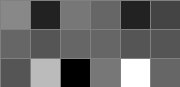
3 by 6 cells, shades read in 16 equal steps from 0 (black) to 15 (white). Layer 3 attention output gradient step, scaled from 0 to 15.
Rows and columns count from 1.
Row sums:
29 33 44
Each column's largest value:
8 11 7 7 15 6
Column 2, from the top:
2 5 11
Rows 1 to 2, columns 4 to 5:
6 2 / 6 5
